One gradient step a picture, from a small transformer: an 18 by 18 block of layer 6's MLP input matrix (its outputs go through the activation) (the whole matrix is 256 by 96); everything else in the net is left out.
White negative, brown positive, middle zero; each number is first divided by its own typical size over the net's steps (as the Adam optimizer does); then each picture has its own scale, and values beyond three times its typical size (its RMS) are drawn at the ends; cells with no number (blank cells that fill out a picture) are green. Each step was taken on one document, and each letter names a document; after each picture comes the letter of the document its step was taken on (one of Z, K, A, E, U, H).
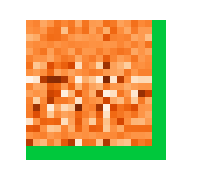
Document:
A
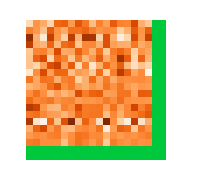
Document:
A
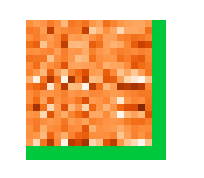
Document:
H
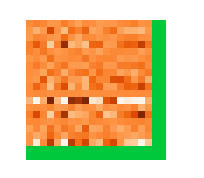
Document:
H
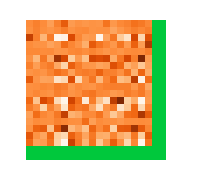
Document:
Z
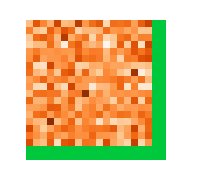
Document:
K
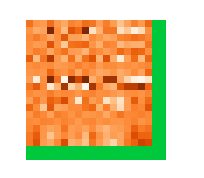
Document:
H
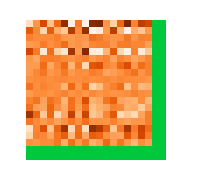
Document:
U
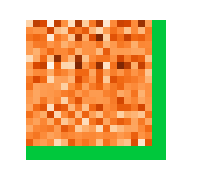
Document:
A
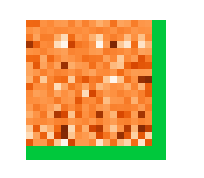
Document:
Z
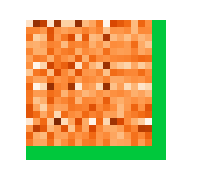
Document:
A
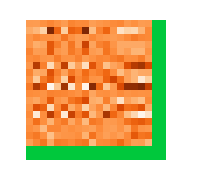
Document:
H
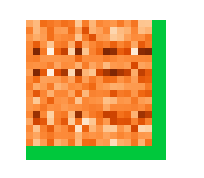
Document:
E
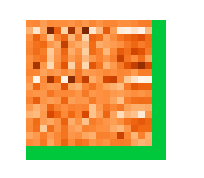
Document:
H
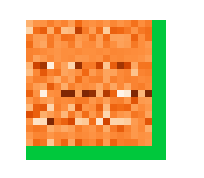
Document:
A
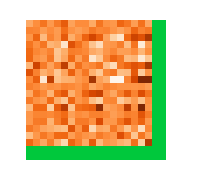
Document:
Z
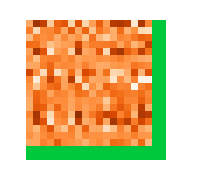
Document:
E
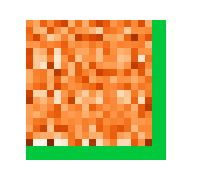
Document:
K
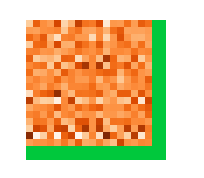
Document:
K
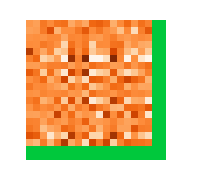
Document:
U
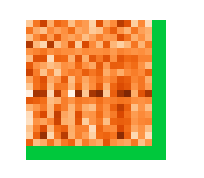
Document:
K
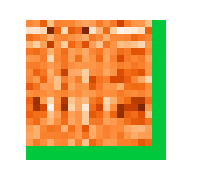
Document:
H
